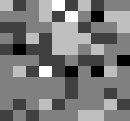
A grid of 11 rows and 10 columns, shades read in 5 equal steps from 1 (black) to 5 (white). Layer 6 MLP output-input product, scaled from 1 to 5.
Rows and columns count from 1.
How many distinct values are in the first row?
4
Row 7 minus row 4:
0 2 -2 3 -2 -3 -1 -1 2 0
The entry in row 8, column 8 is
3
